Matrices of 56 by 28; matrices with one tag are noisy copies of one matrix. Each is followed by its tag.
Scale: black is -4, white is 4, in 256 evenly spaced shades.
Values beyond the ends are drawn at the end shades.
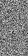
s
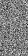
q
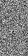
s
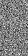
q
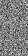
q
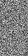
s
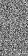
q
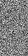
s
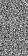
q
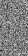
q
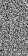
q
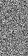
s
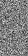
s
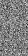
q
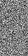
s
